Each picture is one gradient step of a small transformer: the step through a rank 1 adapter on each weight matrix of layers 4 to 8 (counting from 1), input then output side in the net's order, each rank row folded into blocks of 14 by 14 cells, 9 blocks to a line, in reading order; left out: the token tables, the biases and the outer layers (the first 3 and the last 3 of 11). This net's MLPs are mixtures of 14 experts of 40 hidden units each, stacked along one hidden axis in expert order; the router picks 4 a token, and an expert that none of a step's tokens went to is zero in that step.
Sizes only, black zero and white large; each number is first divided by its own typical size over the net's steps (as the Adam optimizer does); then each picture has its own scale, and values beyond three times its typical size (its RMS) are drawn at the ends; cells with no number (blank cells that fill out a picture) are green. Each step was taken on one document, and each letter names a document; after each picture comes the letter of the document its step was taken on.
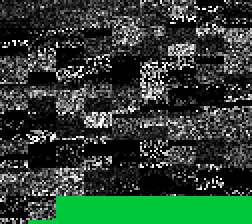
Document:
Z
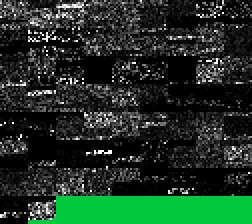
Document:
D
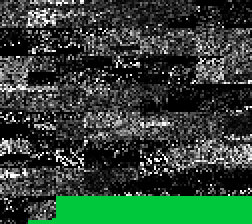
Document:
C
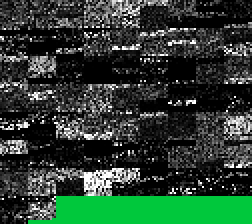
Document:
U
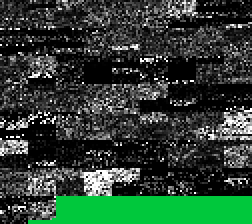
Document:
U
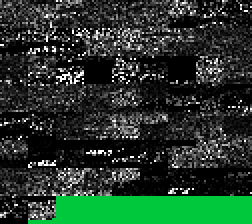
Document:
D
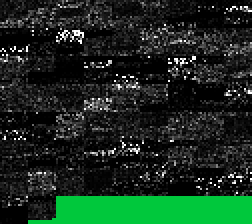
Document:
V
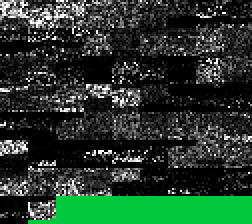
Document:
D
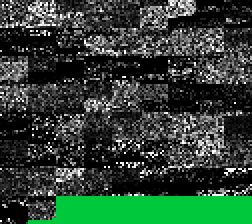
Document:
C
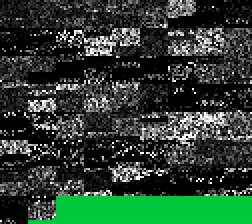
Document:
C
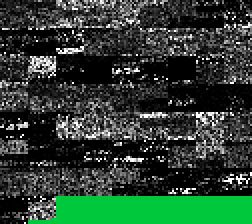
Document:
U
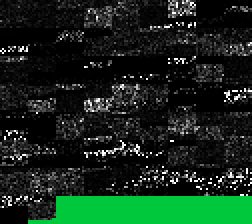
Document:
V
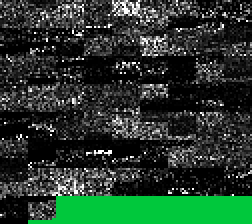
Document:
D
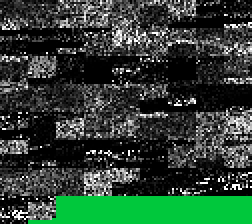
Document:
U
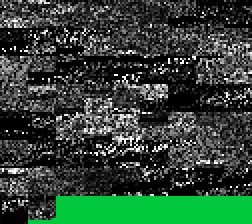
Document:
C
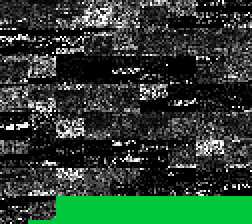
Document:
U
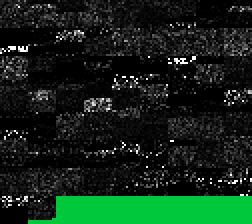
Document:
V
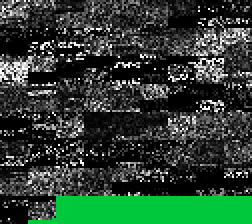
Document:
C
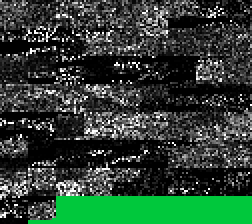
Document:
D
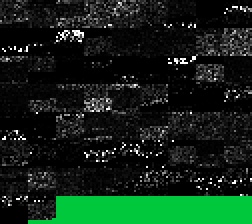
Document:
V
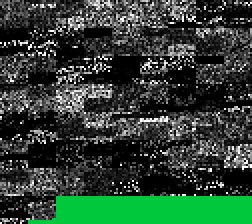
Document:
Z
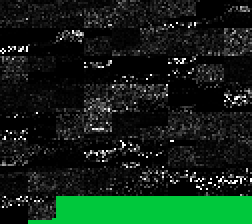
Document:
V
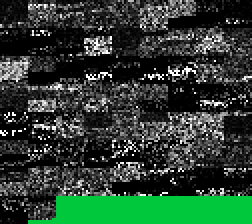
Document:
C
